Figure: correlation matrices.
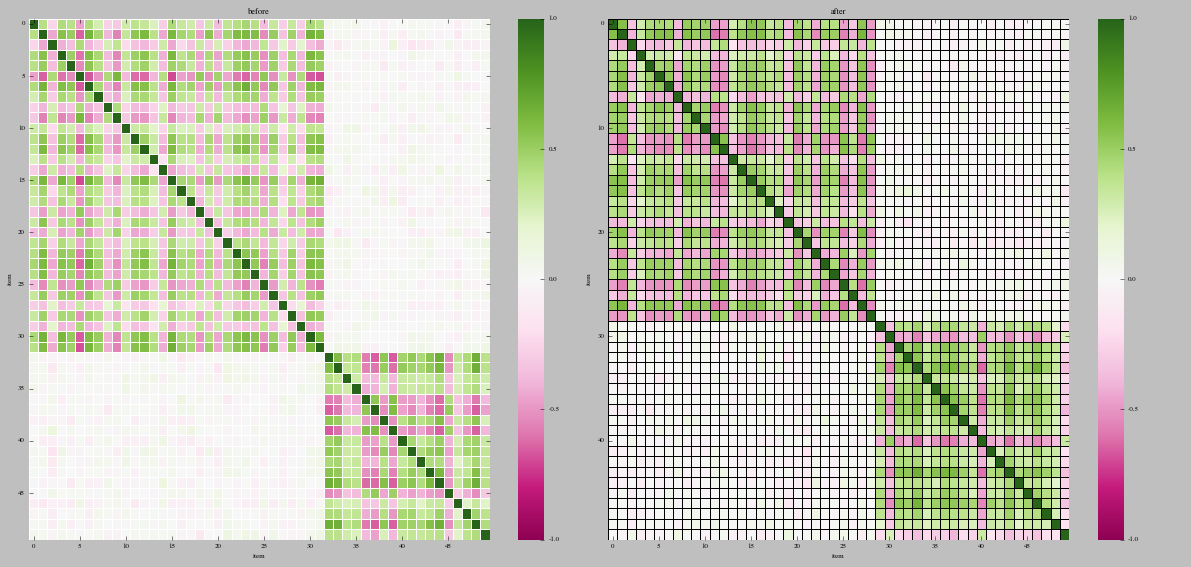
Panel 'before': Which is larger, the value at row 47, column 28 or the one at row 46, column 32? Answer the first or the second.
the second
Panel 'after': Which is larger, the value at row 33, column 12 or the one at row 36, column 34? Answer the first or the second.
the second
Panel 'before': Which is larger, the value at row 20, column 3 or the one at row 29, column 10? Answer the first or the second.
the second
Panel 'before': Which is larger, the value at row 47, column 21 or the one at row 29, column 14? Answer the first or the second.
the second
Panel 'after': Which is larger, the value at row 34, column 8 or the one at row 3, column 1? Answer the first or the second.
the second
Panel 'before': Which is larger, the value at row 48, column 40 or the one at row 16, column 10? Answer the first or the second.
the first
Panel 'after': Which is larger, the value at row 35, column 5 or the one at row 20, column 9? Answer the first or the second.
the second
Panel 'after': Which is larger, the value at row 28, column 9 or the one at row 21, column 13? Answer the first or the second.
the second
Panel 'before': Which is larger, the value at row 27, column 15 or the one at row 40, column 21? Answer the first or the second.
the second
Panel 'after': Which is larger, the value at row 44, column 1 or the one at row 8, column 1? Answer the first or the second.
the second
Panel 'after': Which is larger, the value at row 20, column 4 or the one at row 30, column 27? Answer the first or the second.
the first
